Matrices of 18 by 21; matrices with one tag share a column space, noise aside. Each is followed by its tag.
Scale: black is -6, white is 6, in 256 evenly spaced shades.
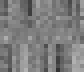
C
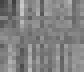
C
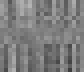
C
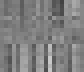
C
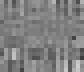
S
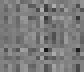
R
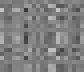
R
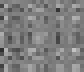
R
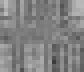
C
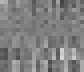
S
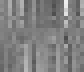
C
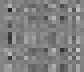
R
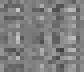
R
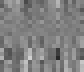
S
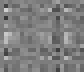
R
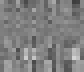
S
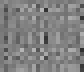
R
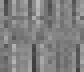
C
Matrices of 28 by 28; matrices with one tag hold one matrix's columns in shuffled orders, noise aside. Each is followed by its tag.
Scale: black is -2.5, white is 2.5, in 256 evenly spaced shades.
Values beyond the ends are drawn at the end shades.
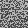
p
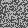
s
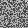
s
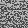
p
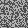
s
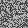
s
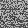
p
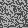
s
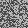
s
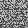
p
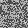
s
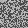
s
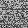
p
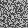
s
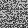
p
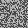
s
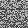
p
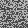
p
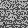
p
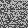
p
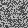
s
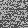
p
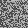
s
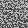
p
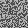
s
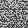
p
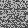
p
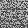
p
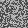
s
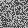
s
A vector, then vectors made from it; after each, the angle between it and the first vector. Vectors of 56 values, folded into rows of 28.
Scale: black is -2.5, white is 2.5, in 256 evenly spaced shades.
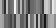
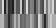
partly aligned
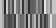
nearly parallel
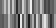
partly opposed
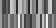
orthogonal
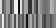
partly aligned
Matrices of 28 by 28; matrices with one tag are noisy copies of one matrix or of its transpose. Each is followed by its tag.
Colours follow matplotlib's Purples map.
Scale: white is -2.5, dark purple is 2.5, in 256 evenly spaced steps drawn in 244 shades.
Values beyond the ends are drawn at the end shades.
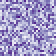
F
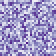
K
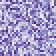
F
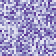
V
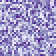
F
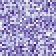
V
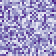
F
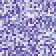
V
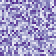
F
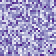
F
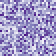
V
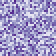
V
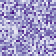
V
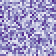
F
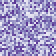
V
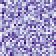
K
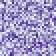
K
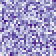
K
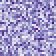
F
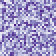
K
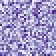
K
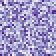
K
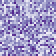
V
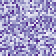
V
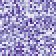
V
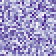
F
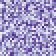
K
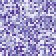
V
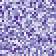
F
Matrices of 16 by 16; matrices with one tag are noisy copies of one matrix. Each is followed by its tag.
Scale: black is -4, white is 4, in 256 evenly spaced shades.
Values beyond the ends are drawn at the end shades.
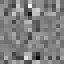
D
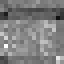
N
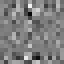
D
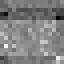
N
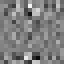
D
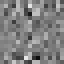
D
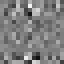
D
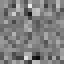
D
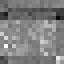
N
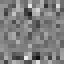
D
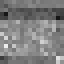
N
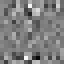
D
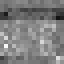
N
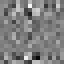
D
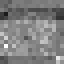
N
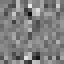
D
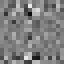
D
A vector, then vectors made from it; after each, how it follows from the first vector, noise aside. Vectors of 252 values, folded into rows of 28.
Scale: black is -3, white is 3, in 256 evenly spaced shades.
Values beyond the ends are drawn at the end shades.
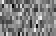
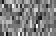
negated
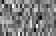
negated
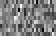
reversed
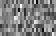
reversed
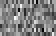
reversed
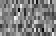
reversed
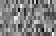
reversed
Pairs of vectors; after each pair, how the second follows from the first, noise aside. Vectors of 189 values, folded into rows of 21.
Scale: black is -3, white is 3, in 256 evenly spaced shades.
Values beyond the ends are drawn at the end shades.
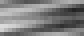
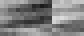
wrapped around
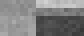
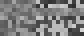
sign-scrambled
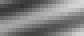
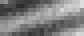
copied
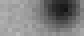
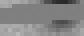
partly zeroed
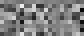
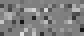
partly zeroed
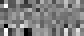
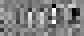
wrapped around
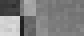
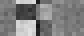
wrapped around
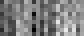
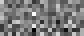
sign-scrambled
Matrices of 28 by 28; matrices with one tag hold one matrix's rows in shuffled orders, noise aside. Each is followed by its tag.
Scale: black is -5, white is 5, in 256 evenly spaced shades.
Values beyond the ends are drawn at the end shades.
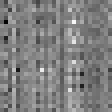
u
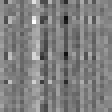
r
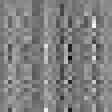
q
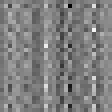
q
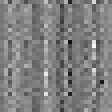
q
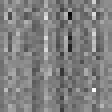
q
